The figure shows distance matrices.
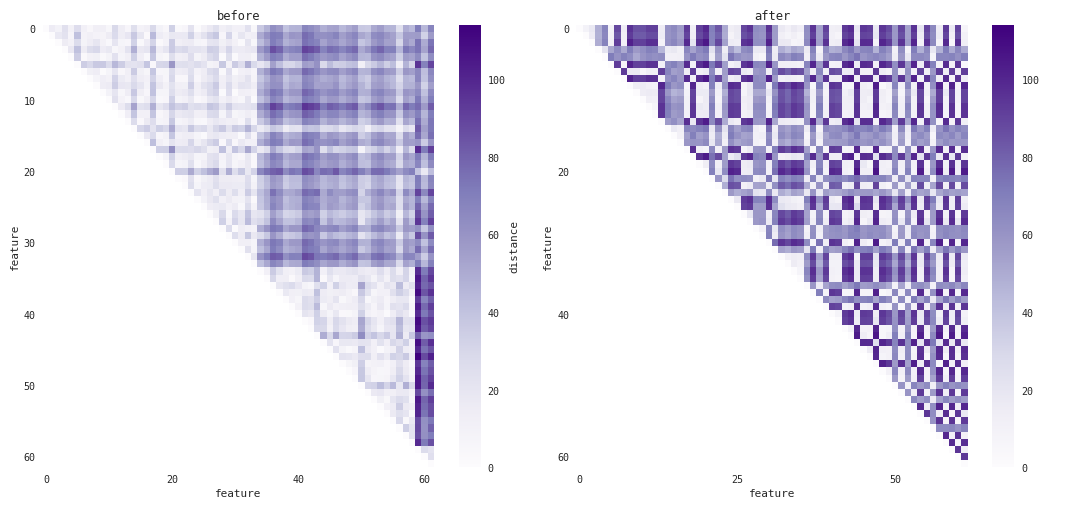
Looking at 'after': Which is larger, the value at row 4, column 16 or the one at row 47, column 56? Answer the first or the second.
the second
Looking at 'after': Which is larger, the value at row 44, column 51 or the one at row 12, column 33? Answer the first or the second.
the first
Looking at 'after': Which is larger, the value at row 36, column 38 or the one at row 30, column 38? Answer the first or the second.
the second
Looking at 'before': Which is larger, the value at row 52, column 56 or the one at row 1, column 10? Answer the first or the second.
the first
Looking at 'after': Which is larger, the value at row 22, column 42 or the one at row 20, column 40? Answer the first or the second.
the second
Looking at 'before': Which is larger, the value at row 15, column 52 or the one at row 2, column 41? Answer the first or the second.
the second
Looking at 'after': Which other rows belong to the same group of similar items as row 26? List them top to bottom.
6, 8, 9, 10, 11, 12, 17, 19, 20, 22, 27, 30, 37, 39, 42, 43, 45, 46, 48, 49, 51, 53, 55, 58, 60
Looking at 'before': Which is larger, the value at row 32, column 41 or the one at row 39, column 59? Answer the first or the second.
the second
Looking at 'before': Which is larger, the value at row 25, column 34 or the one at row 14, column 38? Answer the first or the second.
the first
